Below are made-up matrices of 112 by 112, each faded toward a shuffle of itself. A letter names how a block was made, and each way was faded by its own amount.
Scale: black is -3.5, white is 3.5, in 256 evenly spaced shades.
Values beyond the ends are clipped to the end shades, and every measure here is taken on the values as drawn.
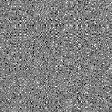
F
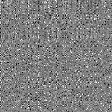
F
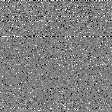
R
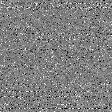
R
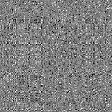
F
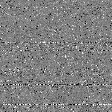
R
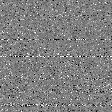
R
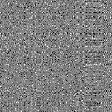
F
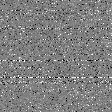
R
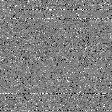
R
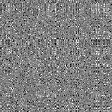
F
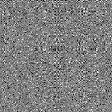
F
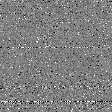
R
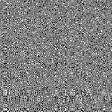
F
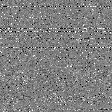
R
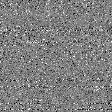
R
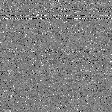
R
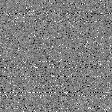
R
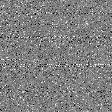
R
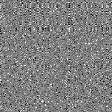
F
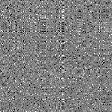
F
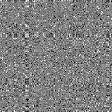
F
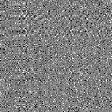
F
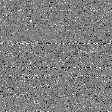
R
